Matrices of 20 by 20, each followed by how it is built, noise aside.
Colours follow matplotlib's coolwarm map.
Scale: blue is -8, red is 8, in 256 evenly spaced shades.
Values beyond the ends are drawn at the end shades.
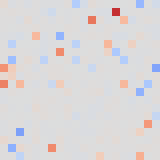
sparse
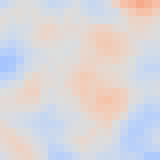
smooth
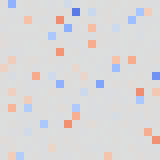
sparse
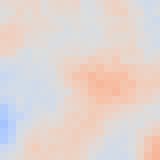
smooth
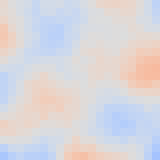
smooth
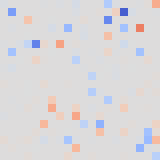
sparse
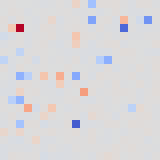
sparse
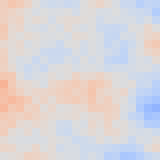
smooth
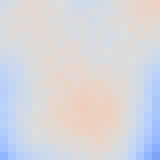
smooth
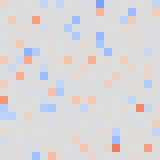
sparse
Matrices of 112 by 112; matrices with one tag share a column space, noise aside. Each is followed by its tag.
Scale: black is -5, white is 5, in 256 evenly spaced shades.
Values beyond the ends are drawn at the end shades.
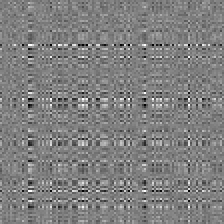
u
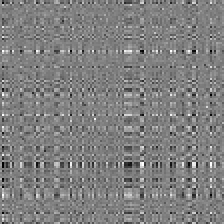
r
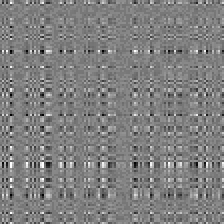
r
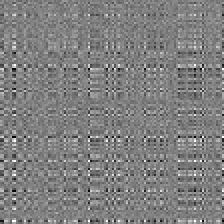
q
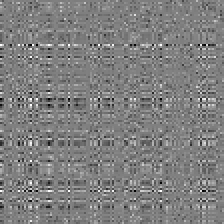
u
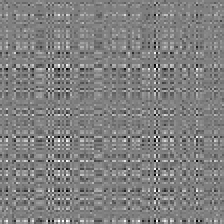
q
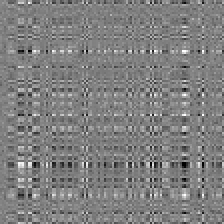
r
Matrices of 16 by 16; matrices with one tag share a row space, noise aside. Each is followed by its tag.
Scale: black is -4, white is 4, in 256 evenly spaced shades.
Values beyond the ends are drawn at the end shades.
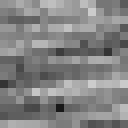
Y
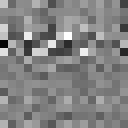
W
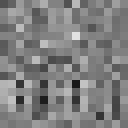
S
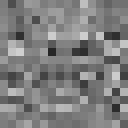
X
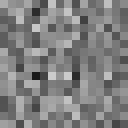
S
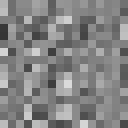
W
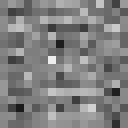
X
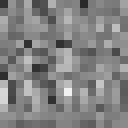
W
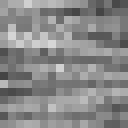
Y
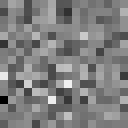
W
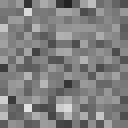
W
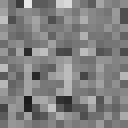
W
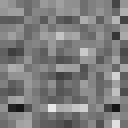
X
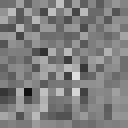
S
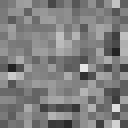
X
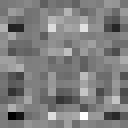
X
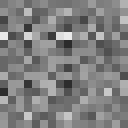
W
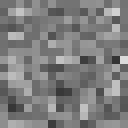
X
